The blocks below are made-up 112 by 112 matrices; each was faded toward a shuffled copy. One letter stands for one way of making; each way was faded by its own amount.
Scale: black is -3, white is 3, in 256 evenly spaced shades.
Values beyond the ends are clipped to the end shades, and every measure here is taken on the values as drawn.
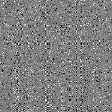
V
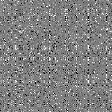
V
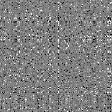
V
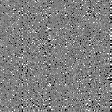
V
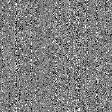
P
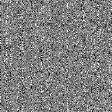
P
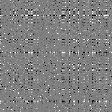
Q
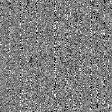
P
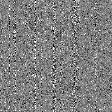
P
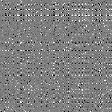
Q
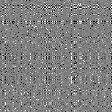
Q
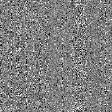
P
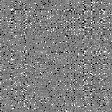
V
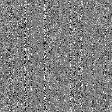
P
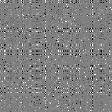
Q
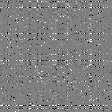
Q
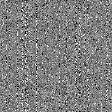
P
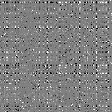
Q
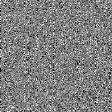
P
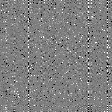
V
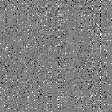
V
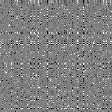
Q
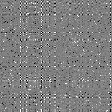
Q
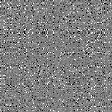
V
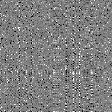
V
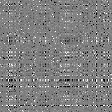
Q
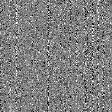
P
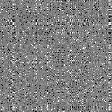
V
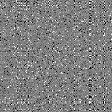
V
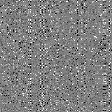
V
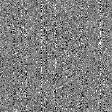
P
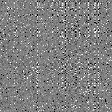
V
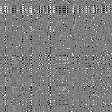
Q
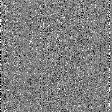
P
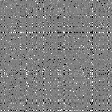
Q
